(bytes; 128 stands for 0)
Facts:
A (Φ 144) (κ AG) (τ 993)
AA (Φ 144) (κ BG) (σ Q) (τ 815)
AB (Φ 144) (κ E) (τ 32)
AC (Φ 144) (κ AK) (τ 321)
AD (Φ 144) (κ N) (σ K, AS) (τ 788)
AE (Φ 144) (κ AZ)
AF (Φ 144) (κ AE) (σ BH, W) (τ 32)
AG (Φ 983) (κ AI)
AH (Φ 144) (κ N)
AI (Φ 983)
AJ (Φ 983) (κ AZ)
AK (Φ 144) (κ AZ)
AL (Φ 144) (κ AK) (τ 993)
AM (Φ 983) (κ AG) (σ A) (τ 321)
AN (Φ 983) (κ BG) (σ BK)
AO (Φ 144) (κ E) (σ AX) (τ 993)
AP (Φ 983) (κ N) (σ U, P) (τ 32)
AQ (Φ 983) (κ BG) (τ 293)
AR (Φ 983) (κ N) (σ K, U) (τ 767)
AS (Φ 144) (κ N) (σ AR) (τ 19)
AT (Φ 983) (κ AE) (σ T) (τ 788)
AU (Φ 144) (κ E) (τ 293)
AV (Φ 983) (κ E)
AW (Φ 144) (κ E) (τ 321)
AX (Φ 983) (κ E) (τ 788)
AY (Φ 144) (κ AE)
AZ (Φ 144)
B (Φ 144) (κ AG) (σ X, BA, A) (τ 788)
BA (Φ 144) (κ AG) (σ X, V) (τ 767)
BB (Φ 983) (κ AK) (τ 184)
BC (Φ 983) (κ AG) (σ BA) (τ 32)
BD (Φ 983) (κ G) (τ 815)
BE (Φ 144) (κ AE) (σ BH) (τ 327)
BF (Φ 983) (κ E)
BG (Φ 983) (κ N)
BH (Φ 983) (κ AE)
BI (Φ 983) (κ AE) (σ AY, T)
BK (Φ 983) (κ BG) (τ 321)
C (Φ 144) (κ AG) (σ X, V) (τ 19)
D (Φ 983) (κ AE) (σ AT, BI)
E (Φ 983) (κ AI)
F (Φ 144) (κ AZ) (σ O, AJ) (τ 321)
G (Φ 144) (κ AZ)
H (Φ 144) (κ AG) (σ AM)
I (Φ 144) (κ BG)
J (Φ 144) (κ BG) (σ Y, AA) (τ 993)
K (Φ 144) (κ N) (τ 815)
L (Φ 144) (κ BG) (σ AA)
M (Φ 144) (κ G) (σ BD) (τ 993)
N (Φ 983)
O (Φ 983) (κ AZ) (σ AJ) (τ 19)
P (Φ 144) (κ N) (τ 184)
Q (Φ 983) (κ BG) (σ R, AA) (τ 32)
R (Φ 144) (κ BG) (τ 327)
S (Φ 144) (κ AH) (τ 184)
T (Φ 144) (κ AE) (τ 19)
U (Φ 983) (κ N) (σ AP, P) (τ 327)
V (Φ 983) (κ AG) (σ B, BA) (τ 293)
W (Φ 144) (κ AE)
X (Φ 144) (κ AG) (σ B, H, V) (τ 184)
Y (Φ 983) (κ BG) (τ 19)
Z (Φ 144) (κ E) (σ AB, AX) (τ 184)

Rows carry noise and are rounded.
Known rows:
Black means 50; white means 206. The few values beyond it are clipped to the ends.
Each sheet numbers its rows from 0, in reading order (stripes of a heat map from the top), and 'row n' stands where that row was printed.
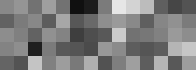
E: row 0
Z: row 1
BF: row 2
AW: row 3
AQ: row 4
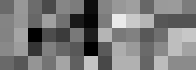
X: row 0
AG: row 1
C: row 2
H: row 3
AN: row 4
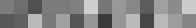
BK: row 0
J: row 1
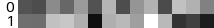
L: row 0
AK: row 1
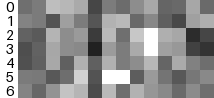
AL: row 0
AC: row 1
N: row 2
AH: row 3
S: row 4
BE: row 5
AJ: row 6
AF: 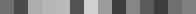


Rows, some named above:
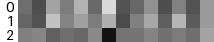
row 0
AP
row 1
AQ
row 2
BC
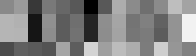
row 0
H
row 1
AM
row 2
AM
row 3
K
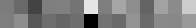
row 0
Y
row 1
B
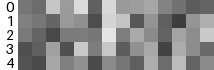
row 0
BB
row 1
F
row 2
Y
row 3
P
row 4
AD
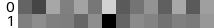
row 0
Q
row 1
V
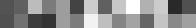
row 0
BG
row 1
R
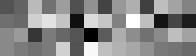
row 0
J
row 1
AE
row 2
H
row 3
BD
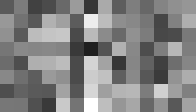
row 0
BA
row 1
O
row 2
AT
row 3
AO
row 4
AF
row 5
F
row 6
K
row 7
U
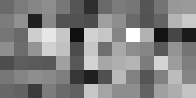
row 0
AU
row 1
AW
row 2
AE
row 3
BH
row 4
K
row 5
AO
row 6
AS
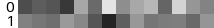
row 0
AA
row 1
AX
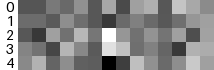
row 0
I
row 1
AB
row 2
AR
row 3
T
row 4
A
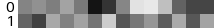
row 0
AI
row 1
Q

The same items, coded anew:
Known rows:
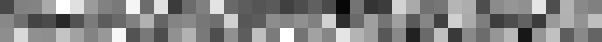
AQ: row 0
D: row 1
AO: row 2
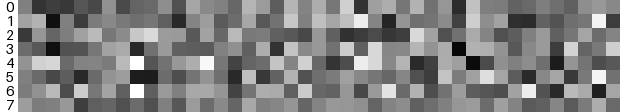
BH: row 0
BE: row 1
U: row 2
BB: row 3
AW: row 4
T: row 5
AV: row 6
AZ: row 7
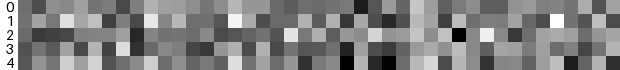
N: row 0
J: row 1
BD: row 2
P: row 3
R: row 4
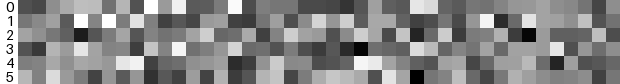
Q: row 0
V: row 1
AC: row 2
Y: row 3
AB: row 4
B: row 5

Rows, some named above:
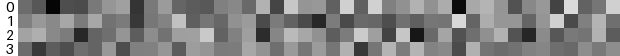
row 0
BB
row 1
AS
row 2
F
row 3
AJ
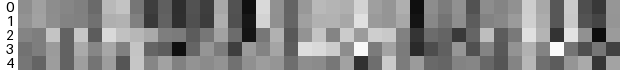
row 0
X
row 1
X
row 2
BC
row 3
A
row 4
AI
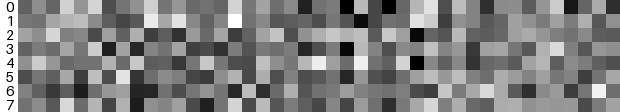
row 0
R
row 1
AN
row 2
H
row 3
K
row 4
BA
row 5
P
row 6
T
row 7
S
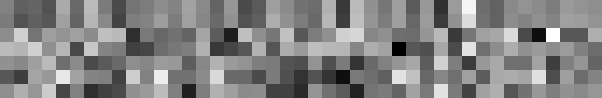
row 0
O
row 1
O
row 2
Z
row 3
C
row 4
AH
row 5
Y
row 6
AD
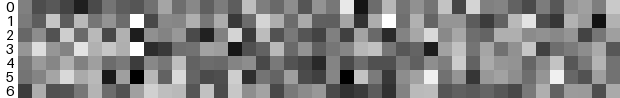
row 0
AT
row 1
AX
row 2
S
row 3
AU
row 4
AS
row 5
AA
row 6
AR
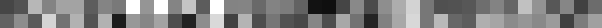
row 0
BK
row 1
S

